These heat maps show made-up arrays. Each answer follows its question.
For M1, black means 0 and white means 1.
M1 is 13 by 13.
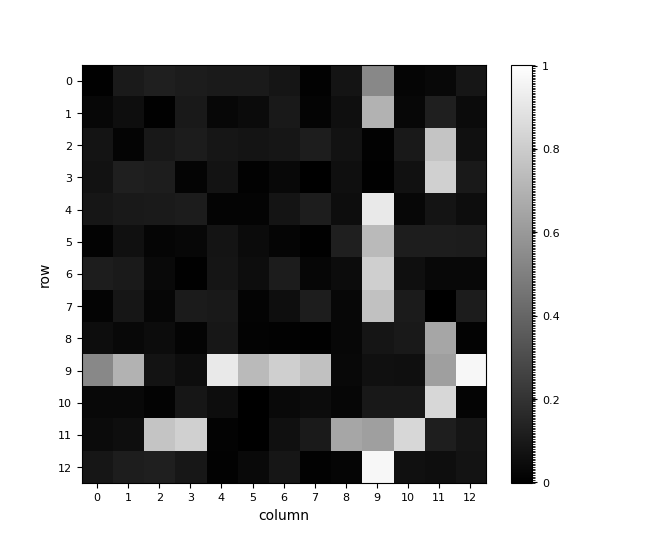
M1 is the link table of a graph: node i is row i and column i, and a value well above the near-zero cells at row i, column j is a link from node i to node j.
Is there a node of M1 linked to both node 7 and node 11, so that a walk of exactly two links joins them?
yes
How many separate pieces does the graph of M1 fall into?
1
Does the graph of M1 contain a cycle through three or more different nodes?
no
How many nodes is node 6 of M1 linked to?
1
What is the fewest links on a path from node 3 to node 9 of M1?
2
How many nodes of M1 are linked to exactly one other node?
11
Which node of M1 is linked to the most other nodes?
node 9
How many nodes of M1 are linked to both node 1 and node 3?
0
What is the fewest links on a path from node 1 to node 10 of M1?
3
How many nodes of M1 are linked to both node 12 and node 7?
1
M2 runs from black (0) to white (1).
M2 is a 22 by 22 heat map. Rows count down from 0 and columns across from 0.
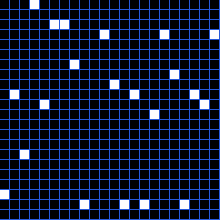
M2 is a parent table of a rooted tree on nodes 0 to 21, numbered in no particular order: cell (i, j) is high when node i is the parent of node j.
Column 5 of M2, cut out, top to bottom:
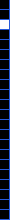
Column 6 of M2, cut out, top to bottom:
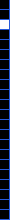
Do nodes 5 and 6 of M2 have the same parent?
yes
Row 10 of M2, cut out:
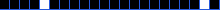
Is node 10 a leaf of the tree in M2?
no
